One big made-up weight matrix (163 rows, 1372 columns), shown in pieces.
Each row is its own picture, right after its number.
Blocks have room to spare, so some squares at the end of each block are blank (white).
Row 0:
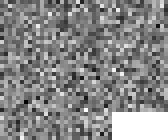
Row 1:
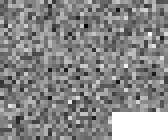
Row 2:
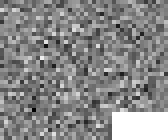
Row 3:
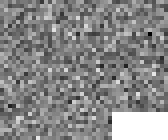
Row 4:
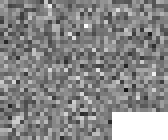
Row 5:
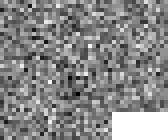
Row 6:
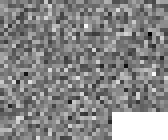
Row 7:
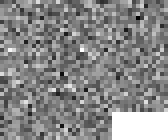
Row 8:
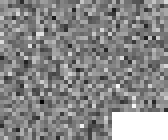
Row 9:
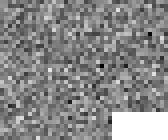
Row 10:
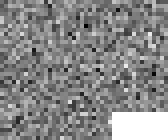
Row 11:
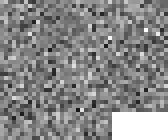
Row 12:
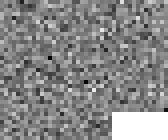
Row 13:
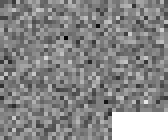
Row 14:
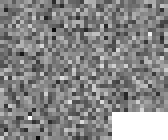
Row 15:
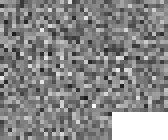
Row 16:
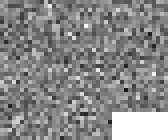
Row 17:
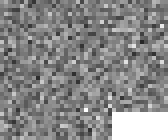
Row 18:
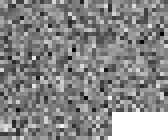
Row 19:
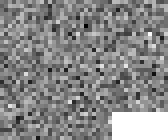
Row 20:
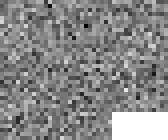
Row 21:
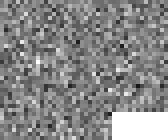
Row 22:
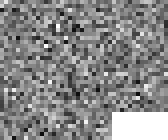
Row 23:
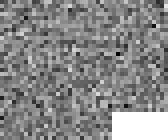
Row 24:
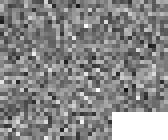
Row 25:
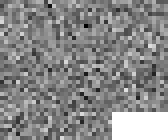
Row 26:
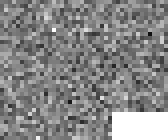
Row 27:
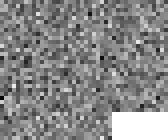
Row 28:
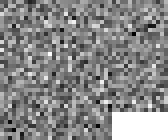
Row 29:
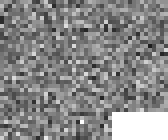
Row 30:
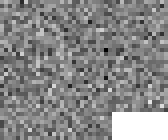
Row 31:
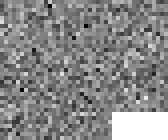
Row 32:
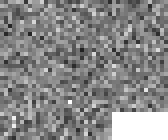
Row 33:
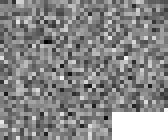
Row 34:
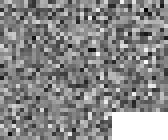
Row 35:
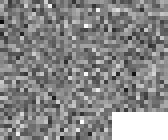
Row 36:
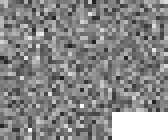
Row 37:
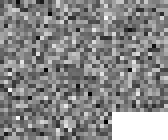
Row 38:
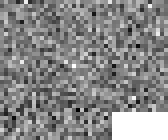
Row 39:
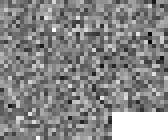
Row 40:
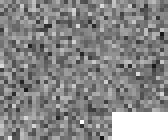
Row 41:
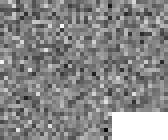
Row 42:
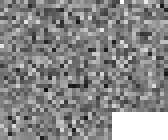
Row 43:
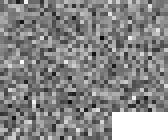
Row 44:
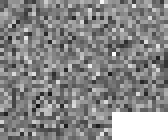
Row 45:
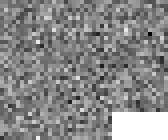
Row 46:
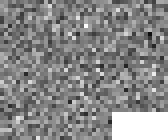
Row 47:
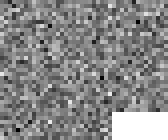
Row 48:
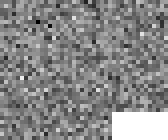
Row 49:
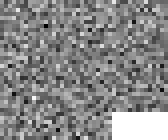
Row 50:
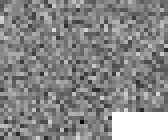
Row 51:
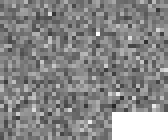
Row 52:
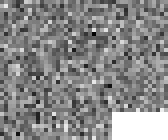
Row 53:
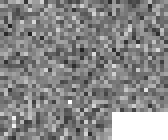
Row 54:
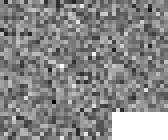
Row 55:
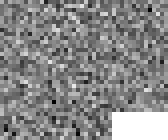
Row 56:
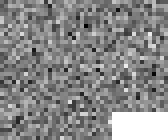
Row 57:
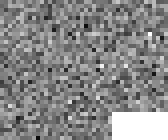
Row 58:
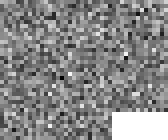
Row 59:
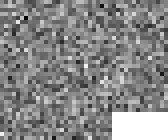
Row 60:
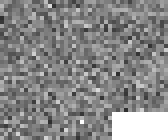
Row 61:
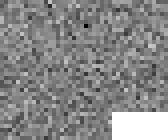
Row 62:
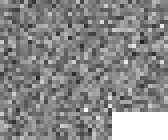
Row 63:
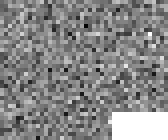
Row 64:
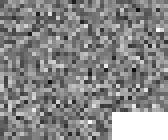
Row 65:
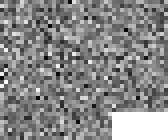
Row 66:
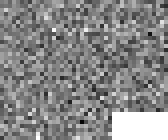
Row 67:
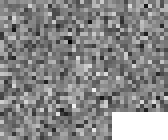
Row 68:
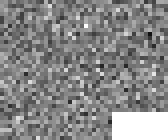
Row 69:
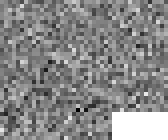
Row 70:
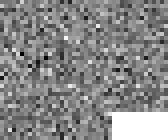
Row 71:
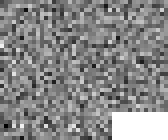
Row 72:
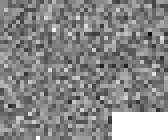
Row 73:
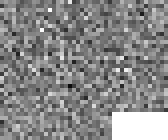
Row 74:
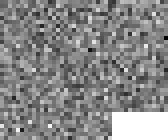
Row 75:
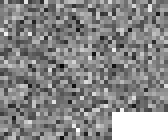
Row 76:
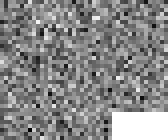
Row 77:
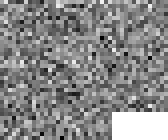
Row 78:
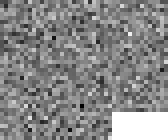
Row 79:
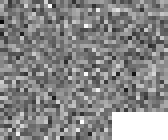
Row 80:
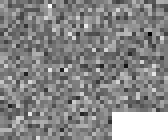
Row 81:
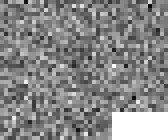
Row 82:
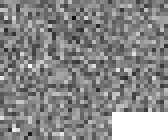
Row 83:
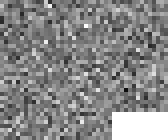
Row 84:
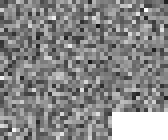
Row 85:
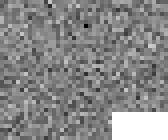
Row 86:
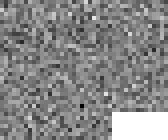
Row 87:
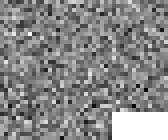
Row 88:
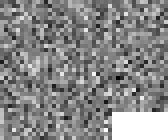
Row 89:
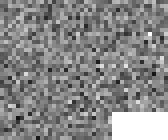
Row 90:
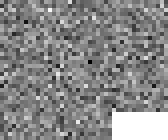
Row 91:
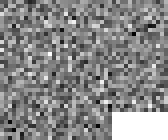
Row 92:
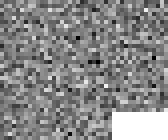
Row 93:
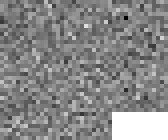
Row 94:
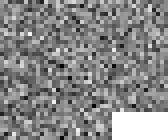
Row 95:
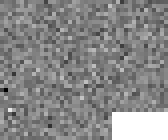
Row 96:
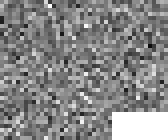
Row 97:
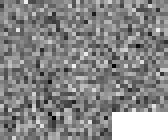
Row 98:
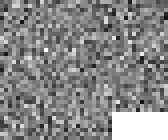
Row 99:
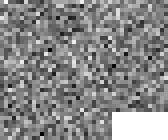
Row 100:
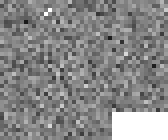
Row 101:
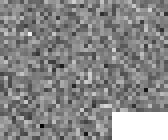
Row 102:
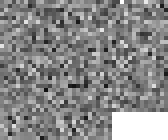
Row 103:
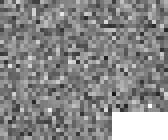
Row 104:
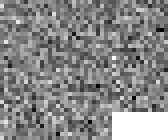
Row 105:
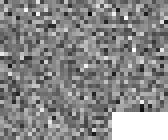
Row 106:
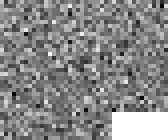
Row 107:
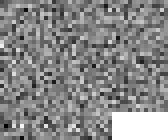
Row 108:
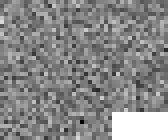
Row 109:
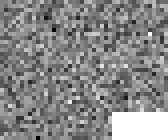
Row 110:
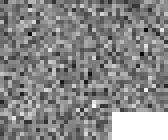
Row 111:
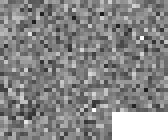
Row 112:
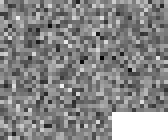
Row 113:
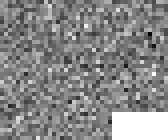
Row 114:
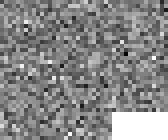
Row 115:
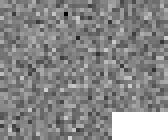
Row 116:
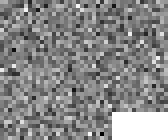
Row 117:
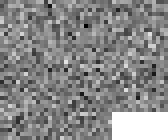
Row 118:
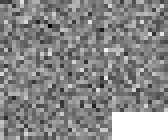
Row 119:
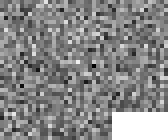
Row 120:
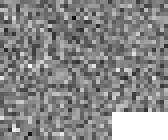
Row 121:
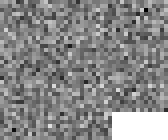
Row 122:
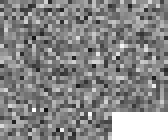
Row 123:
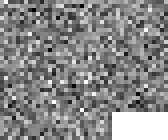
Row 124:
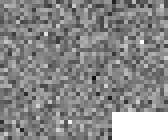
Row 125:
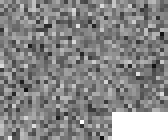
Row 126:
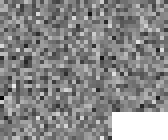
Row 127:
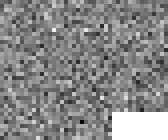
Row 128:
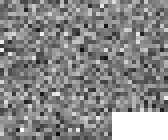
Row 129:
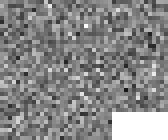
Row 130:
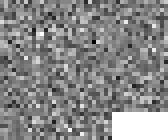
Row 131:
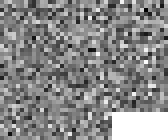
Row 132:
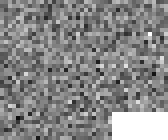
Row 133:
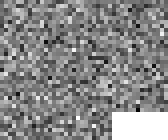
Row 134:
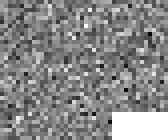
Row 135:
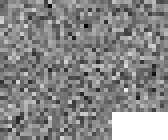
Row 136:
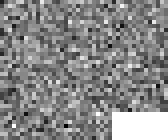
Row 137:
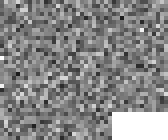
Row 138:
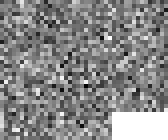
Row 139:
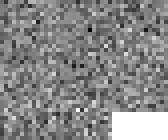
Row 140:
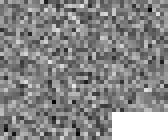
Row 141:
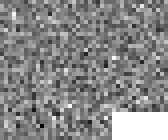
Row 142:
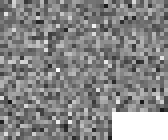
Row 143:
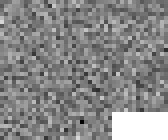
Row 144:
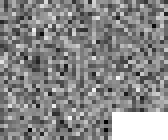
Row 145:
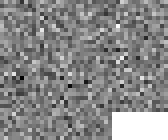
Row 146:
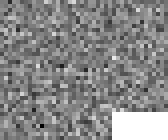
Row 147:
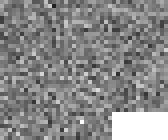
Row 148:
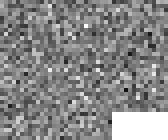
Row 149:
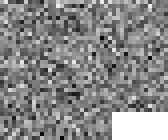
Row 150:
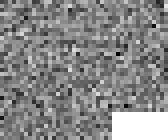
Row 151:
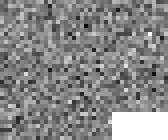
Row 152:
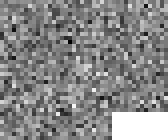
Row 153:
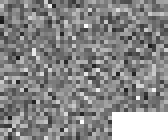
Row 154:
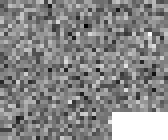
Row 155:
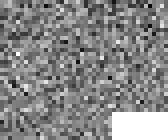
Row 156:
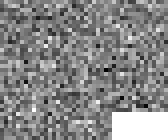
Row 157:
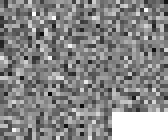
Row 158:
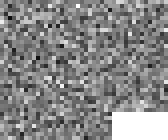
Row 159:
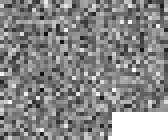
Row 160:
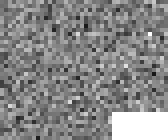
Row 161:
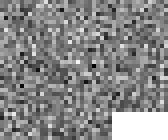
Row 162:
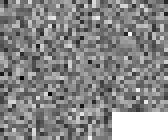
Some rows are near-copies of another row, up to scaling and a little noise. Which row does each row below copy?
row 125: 40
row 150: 23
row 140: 55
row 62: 17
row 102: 42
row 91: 28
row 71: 107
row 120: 82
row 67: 152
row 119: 161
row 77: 149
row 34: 131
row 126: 27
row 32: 53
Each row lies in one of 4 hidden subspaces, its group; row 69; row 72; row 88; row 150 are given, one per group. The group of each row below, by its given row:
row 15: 88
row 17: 150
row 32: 69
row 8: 88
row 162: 88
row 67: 150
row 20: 72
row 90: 88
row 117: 72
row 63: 72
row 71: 150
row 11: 69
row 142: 150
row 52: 150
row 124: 150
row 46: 72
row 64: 69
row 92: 88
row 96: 72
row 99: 69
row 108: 72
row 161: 88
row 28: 150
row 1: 72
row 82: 88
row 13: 88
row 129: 72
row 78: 88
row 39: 72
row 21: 88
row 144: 88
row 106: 150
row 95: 88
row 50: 72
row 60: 72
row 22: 69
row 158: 150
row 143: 72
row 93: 72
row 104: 69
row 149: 69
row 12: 88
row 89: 72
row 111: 69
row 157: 88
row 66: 72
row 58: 88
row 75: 69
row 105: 150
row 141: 69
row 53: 69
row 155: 150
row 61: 72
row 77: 69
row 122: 88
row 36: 88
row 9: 72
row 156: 69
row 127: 72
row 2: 69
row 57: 72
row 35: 72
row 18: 150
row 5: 69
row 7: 150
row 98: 150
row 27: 150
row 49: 150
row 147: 72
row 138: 88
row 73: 88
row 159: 150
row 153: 72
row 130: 88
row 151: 72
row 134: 72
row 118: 88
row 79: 72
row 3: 72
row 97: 69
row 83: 72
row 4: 72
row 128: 150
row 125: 150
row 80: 72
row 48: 88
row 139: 69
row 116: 150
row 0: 150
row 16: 72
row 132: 72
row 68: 72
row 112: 150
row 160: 72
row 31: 72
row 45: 72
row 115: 88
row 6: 72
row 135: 72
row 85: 72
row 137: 150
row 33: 88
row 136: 150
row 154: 72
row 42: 88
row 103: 150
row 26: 72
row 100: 88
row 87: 69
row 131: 88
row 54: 69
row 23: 150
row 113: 72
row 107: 150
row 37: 69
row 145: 88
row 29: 72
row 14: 72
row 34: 88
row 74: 88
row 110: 69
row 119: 88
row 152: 150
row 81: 69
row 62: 150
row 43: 69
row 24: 72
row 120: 88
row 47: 88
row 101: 69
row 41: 88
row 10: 72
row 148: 72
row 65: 88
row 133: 150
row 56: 72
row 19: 72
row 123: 69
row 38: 69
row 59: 150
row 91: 150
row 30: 88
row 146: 69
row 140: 69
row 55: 69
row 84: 88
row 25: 72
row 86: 88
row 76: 88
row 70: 88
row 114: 88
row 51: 69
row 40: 150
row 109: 72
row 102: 88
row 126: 150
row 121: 88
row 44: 150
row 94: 69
